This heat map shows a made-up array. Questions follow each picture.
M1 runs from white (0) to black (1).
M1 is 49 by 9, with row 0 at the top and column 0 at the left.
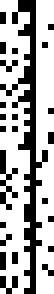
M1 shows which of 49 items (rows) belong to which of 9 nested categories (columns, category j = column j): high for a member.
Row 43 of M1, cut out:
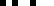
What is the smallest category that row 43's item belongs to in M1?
2
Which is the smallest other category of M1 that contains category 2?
0
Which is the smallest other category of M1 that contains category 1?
4
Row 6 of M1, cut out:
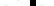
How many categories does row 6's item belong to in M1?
1
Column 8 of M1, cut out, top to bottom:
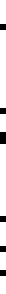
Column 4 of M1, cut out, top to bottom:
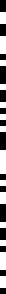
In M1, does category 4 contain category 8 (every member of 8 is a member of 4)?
yes
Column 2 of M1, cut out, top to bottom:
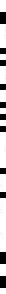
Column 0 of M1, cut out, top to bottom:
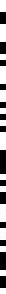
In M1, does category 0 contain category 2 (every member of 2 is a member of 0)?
yes
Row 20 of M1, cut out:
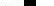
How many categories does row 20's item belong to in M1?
2
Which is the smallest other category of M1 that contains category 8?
4
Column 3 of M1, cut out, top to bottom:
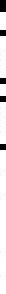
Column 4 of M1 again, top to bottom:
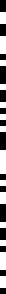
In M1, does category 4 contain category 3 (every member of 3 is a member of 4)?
yes
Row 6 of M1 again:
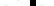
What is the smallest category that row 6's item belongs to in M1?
5
